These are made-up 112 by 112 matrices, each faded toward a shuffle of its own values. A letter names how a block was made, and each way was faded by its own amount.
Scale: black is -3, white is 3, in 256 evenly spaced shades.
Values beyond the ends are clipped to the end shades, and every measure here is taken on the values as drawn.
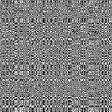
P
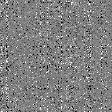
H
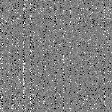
H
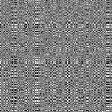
P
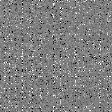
H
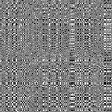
P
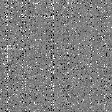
H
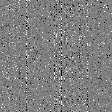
H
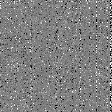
H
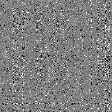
H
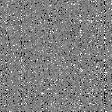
H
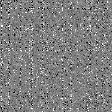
H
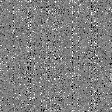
H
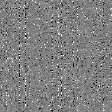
H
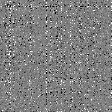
H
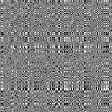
P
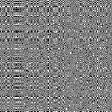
P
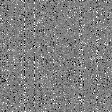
H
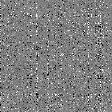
H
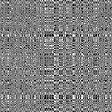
P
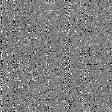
H
